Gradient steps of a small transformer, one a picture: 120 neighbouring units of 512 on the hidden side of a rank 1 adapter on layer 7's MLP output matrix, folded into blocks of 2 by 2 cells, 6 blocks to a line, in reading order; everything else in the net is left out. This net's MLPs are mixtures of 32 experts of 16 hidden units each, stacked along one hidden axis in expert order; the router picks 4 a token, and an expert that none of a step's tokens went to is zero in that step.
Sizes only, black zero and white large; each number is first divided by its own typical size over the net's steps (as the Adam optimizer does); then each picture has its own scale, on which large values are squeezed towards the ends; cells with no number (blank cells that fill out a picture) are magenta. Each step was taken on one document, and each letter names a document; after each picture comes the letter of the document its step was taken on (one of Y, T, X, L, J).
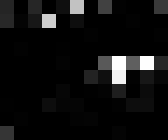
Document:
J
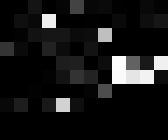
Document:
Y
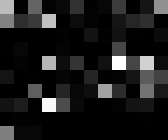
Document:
J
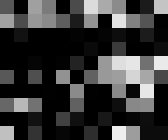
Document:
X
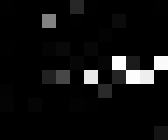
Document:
Y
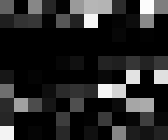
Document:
X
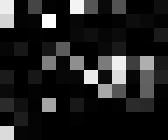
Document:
J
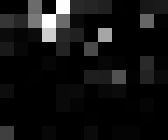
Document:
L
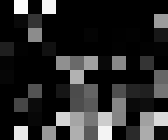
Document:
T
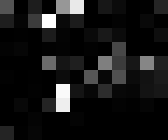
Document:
J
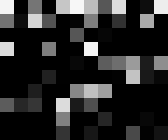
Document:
X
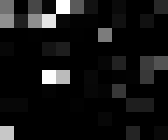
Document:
Y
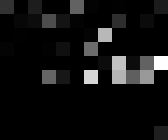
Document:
Y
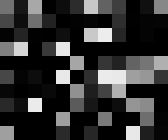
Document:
X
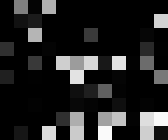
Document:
T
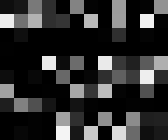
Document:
X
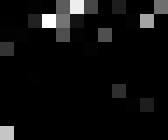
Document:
L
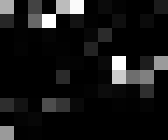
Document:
J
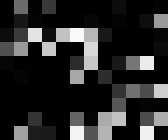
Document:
T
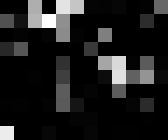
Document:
L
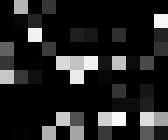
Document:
T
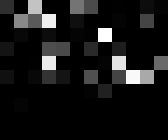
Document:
Y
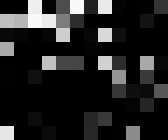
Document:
L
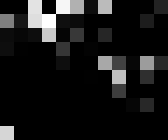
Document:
L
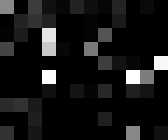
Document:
Y
